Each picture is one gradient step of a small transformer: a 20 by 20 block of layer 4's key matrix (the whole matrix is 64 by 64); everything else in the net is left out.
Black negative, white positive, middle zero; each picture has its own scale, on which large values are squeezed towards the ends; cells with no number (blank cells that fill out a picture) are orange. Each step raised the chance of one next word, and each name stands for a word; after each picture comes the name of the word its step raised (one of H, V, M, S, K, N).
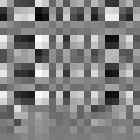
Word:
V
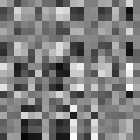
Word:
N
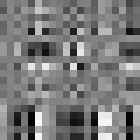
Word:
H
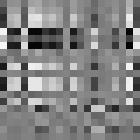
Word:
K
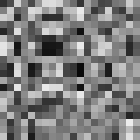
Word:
H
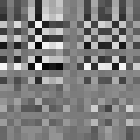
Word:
K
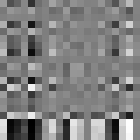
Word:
N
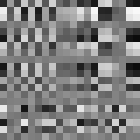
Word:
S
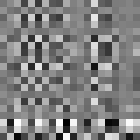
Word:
N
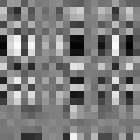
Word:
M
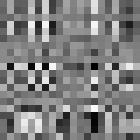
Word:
S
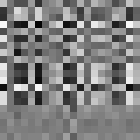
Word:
V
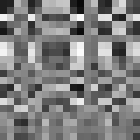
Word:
H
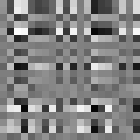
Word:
V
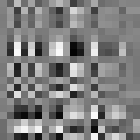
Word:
M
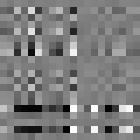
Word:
S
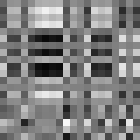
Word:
K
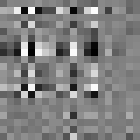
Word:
S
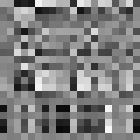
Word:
N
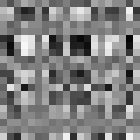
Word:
K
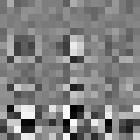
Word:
V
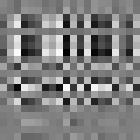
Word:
M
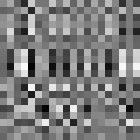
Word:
K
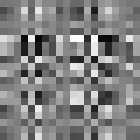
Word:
V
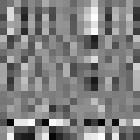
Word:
S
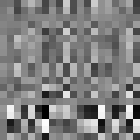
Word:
H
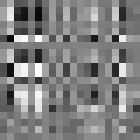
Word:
M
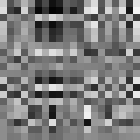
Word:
K
